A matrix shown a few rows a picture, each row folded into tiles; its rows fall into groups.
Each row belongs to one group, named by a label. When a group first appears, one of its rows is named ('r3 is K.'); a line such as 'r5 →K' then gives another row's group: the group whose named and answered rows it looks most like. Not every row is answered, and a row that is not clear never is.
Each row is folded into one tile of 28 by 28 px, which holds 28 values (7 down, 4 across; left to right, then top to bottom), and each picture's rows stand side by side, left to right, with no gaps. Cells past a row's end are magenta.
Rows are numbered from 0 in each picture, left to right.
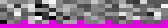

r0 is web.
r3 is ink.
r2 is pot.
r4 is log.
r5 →web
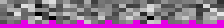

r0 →web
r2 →log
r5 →pot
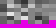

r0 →log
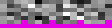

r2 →log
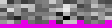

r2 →pot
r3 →log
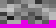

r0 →pot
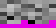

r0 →pot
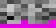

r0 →pot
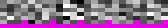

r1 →web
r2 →log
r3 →log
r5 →log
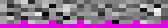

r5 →web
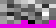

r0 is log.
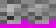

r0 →pot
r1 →pot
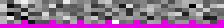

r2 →ink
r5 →pot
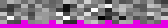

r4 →pot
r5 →log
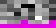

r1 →ink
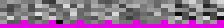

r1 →log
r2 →web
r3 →log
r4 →ink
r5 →web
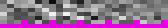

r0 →ink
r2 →log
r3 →pot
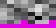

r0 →ink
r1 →pot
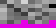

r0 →ink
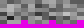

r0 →pot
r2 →log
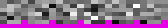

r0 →pot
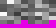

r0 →ink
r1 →log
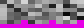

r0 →ink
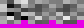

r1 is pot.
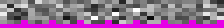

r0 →ink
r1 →ink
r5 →pot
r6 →ink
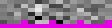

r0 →web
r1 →pot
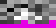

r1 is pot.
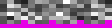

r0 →log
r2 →ink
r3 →log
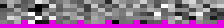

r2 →log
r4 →web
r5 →web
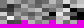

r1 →ink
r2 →ink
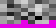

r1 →pot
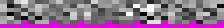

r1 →pot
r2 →web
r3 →ink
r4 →web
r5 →pot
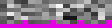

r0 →log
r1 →web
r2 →ink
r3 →web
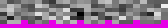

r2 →ink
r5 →web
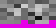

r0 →web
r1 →pot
